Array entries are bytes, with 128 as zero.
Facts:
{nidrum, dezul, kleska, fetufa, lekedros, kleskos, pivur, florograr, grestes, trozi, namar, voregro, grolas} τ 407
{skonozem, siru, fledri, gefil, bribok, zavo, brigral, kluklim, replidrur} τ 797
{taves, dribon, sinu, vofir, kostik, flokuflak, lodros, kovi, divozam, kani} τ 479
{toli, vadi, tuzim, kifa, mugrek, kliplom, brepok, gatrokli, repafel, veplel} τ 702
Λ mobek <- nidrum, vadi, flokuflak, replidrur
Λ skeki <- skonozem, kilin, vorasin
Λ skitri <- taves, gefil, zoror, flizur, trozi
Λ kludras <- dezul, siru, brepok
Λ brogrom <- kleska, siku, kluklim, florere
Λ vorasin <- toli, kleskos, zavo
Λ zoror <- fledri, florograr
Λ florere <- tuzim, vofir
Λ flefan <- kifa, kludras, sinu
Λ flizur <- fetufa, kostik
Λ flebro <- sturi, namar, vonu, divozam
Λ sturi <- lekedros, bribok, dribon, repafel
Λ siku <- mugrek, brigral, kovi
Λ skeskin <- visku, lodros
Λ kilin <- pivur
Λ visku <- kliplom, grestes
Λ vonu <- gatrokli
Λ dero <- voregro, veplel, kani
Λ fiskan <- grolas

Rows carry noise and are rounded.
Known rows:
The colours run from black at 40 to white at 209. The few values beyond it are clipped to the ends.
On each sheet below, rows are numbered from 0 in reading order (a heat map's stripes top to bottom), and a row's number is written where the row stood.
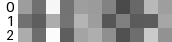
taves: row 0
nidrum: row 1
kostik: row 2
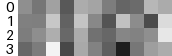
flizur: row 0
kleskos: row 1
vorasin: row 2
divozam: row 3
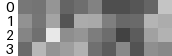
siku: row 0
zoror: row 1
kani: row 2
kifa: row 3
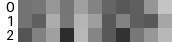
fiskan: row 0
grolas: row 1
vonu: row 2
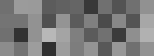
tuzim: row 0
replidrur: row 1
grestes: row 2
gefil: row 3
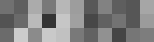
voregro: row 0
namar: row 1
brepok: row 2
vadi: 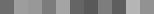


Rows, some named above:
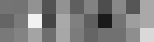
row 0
replidrur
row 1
divozam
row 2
skeki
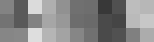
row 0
lodros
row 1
visku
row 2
sinu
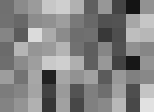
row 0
dezul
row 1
skeskin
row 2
lodros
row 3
kifa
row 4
dezul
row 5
fledri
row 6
skonozem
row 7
zavo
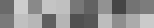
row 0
brepok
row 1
toli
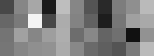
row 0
sturi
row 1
divozam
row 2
siru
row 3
flefan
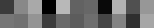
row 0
bribok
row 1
kluklim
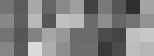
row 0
kleska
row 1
trozi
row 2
visku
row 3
lodros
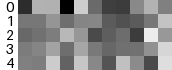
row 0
repafel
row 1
brogrom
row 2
kliplom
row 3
skeki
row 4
kleskos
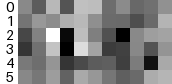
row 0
trozi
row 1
kludras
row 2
dribon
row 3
lekedros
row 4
brigral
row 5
skitri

